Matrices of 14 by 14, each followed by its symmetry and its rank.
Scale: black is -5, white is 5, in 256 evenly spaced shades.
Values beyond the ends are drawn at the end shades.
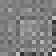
symmetric, rank two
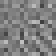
antisymmetric, rank two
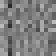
neither, rank three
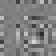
antisymmetric, rank two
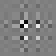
symmetric, rank one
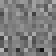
neither, rank three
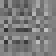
neither, rank two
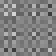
symmetric, rank two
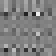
neither, rank two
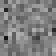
neither, rank three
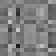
neither, rank two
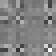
symmetric, rank two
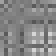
symmetric, rank two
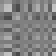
symmetric, rank one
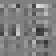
neither, rank two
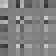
symmetric, rank one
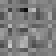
neither, rank two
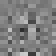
neither, rank two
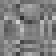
antisymmetric, rank two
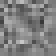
antisymmetric, rank two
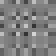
symmetric, rank one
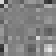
symmetric, rank two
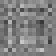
antisymmetric, rank two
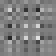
symmetric, rank one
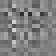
antisymmetric, rank two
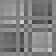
symmetric, rank one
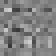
neither, rank three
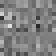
neither, rank three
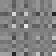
symmetric, rank two
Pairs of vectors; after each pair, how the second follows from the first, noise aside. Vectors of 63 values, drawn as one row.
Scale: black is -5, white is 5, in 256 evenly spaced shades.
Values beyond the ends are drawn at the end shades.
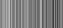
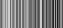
scaled up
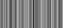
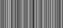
sign-scrambled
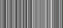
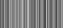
wrapped around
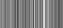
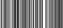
scaled up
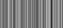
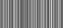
sign-scrambled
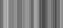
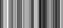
scaled up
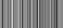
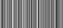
sign-scrambled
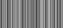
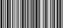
scaled up
